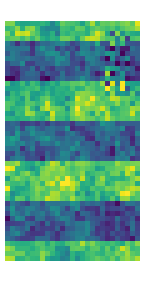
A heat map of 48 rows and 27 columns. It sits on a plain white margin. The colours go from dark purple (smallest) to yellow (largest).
In the top right lies a patch that is rougher than the rest. No overall slope runs across the table. Stripes running across repeat 3 times from top to bottom. The top right is the roughest part.
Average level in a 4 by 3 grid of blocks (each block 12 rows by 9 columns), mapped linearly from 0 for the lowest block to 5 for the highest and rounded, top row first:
111
344
454
110
